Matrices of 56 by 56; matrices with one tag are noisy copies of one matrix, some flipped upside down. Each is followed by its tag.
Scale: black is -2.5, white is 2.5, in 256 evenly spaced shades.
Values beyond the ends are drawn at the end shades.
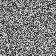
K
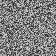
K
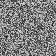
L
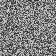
K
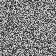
K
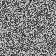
L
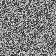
L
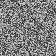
L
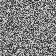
K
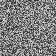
K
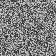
L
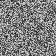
L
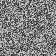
L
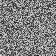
K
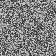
L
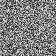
K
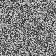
L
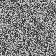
L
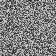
K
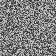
K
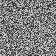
K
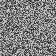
K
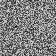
K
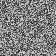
L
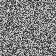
K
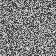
K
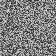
K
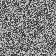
L
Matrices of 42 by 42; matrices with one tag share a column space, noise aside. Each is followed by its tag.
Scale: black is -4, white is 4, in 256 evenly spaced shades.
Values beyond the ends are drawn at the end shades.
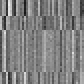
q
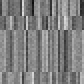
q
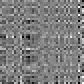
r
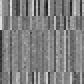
q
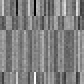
q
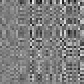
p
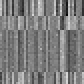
q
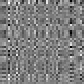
p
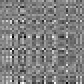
r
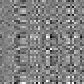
r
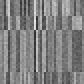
q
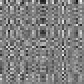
p
